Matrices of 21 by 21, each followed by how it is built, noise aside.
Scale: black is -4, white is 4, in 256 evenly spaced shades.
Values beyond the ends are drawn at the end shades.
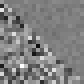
lower triangular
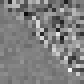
upper triangular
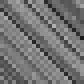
Toeplitz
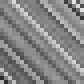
Toeplitz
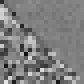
lower triangular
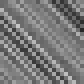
Toeplitz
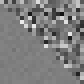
upper triangular
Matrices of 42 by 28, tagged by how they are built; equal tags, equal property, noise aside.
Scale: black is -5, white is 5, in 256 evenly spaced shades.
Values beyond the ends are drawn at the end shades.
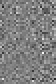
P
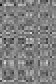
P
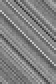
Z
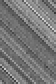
Z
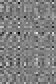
P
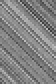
Z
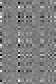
P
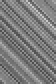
Z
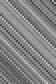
Z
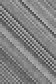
Z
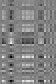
P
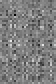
P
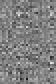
P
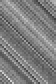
Z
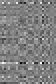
P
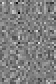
P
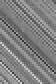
Z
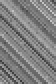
Z
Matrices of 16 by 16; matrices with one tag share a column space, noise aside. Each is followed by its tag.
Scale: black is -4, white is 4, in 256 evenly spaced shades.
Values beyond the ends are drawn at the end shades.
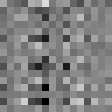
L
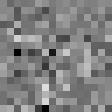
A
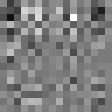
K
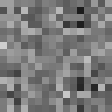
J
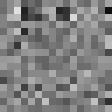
K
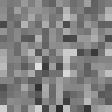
A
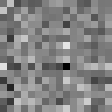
L
